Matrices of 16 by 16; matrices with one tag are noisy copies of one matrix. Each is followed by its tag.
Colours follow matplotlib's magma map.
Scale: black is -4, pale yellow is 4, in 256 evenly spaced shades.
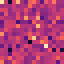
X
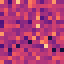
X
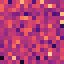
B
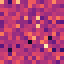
X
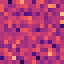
B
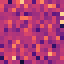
B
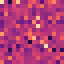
X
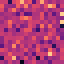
B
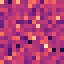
X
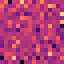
B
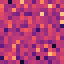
B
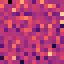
B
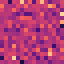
B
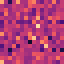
X
